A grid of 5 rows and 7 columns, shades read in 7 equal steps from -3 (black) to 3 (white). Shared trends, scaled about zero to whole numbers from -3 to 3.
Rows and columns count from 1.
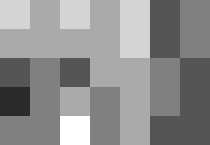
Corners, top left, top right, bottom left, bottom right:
2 0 0 -1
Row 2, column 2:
1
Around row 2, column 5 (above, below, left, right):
2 1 1 -1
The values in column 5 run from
1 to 2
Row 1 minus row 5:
2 1 -1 1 1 0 1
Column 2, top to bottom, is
1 1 0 0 0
